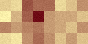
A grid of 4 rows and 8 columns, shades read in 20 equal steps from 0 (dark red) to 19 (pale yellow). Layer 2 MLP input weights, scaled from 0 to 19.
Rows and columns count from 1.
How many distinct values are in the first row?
6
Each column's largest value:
19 18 11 9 12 17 15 15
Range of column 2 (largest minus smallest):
6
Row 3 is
10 12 10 9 12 13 15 11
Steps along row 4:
up down down up up down up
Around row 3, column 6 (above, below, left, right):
13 15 12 15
